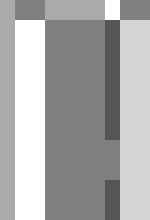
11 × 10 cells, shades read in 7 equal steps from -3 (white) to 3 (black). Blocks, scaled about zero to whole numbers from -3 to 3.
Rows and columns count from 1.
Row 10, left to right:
-1 -3 -3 0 0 0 0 1 -2 -2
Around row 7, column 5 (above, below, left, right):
0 0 0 0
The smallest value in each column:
-1 -3 -3 -1 -1 -1 -1 -3 -2 -2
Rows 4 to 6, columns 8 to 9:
1 -2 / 1 -2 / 1 -2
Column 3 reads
0 -3 -3 -3 -3 -3 -3 -3 -3 -3 -3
